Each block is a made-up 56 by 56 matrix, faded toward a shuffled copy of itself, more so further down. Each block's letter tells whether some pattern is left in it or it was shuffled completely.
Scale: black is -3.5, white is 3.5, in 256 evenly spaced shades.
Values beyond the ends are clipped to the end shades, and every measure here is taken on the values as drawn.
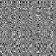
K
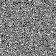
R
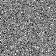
R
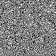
R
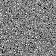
R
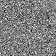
R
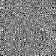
K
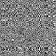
K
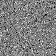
R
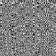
K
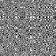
K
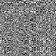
K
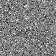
R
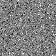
R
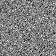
R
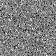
R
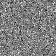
R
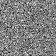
R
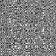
K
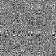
K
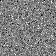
R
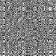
K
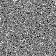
R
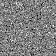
R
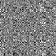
K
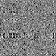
K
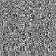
K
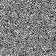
R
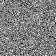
R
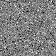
R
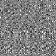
K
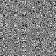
K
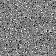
R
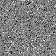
R
